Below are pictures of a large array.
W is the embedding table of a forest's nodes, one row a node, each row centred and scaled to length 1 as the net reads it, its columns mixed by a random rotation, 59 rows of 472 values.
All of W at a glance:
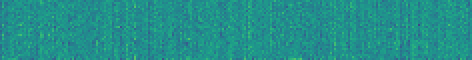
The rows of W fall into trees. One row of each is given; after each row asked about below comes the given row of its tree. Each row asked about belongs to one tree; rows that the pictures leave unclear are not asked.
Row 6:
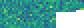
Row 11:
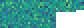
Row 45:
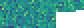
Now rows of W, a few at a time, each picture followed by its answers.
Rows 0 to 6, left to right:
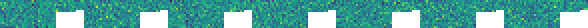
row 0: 45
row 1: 11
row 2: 6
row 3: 11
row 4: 6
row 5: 11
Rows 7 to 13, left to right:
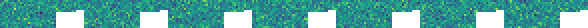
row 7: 11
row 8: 45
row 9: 6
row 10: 6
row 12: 45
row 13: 11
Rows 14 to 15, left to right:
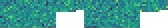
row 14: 6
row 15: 45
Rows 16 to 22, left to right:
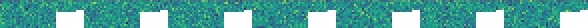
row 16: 45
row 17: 11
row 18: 6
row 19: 45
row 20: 45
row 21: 6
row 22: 6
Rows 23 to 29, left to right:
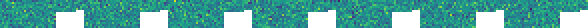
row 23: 11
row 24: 11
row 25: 11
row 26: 6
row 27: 6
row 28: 45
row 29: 45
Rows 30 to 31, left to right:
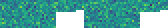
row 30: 45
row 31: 11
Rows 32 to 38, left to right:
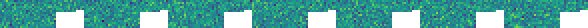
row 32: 11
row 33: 6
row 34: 11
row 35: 11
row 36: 6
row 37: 11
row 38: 6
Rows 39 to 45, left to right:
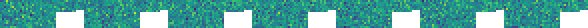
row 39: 11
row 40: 6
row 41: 45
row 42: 45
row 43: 45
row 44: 6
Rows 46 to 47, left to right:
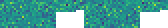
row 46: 11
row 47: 45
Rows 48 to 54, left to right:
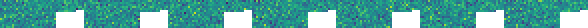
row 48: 6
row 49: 11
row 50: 45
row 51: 6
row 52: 45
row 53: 6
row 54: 6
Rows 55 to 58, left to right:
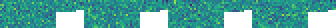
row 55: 11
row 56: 6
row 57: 11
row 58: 6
